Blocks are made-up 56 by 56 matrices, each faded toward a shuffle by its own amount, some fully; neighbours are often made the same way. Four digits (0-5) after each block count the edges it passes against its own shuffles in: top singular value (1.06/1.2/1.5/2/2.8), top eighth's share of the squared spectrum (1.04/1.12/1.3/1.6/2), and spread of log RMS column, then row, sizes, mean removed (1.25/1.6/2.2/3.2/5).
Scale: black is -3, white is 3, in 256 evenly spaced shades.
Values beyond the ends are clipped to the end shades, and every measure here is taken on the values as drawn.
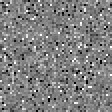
0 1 0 0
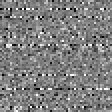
2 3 0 3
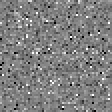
1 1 0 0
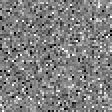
0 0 0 0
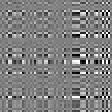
5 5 4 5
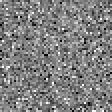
0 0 0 0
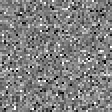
1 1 0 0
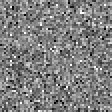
0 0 0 0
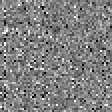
3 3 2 0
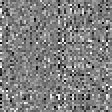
4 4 3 2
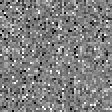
2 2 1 0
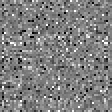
4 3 1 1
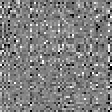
4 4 3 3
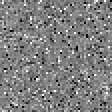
1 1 0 0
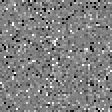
1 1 0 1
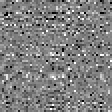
4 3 1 2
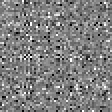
4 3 2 2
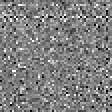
4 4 2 2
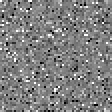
2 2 0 0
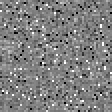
1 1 0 0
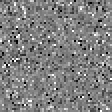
2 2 1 0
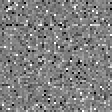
2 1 0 0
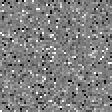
1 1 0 0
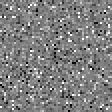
0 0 0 0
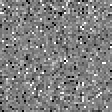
3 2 0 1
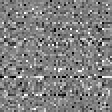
4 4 1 3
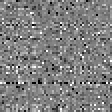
4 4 1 2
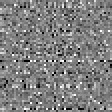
4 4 2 3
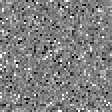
1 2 0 1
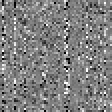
2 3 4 0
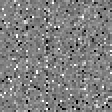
1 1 1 0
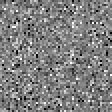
0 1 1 0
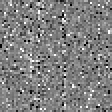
1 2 2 0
